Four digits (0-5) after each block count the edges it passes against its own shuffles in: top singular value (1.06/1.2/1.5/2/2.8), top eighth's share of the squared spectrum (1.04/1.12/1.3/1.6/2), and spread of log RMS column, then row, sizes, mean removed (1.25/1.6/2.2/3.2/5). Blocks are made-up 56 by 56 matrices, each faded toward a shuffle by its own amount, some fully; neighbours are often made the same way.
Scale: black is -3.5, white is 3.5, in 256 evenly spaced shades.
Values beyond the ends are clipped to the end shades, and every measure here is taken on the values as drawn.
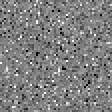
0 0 0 0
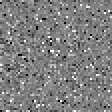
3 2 0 0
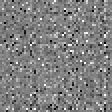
4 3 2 1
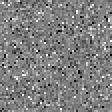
2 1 0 0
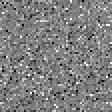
1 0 0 0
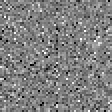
2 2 1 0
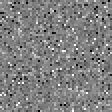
0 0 0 0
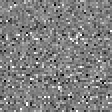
1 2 0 2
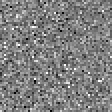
0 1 0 0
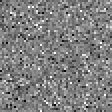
0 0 0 0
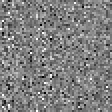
1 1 2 0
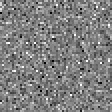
0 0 0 0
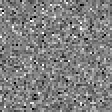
0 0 1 0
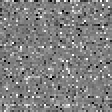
1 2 0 2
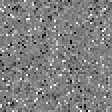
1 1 0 0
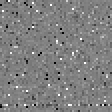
2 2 0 0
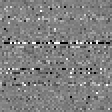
3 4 0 3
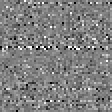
2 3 0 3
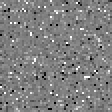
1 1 0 1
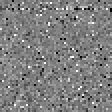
2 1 0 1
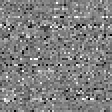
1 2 0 3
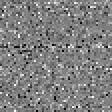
1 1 0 2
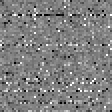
2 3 0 3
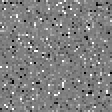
0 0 0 0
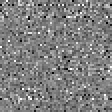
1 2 0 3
